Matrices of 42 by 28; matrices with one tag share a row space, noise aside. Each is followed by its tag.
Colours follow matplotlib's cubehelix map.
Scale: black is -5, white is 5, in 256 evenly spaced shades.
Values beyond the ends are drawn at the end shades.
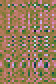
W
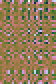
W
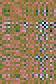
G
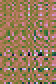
W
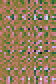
W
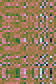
G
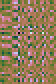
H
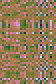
G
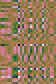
H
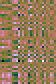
H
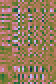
H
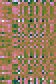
H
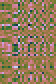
H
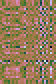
G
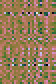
W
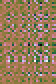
W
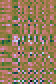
H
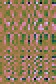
W
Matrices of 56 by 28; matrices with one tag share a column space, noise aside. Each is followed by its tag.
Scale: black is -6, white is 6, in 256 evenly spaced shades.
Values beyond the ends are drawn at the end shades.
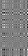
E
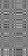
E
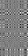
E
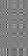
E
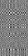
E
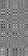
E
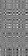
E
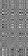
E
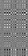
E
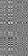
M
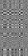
E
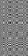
M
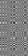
M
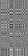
E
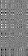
E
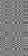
M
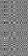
M
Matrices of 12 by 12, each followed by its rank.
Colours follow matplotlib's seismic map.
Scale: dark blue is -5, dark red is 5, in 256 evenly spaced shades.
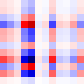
one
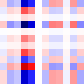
one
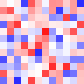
full rank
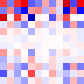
two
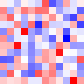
full rank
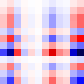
one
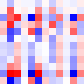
two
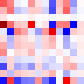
two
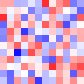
full rank
